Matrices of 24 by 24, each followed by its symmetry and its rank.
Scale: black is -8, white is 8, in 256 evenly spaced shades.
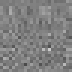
neither, rank five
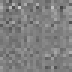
neither, rank five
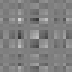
symmetric, rank one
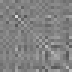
symmetric, rank five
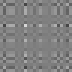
symmetric, rank one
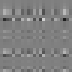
neither, rank one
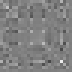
symmetric, rank three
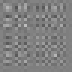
symmetric, rank two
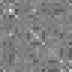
symmetric, rank five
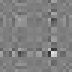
symmetric, rank two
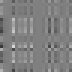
neither, rank one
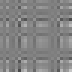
symmetric, rank one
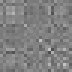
symmetric, rank three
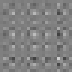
symmetric, rank two
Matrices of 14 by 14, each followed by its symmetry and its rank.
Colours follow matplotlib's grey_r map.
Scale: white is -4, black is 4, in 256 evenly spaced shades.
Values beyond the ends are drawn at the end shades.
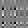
neither, rank one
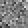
antisymmetric, full rank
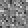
antisymmetric, full rank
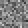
antisymmetric, full rank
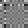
symmetric, rank one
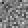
symmetric, full rank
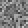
symmetric, full rank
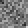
symmetric, full rank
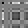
symmetric, rank one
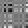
symmetric, rank one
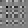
symmetric, rank one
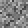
symmetric, full rank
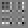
symmetric, rank one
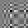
symmetric, rank one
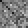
symmetric, full rank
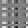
neither, rank one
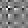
symmetric, rank one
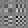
symmetric, rank one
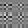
neither, rank one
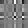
neither, rank one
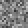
antisymmetric, full rank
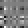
neither, rank one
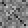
symmetric, full rank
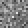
symmetric, full rank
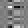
neither, rank one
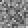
symmetric, full rank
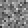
antisymmetric, full rank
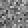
antisymmetric, full rank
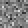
antisymmetric, full rank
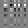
neither, rank one
